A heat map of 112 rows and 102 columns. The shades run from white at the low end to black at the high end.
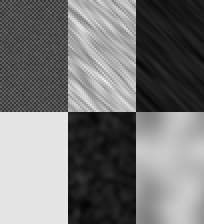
The table splits into 2 rows of 3 panels. Panel 1,1: high, checkered. Panel 1,2: low, slanting down to the right. Panel 1,3: very high, slanting down to the right, faint in contrast. Panel 2,1: very low, flat. Panel 2,2: very high, blotchy, faint in contrast. Panel 2,3: low, smooth.
